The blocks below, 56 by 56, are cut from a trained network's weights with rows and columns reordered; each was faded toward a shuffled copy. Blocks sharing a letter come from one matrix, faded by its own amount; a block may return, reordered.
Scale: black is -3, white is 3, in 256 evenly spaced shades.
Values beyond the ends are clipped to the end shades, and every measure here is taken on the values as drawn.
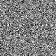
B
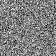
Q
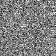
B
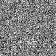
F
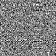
B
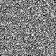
Q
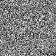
B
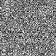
B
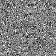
F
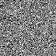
F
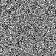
F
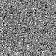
F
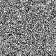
Q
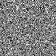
B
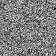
Q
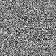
B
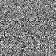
B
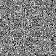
F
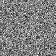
B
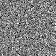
Q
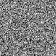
B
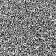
Q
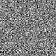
B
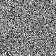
Q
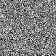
B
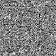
F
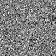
B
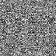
B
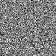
F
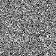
F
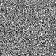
B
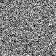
Q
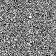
Q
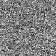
B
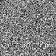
B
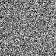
Q
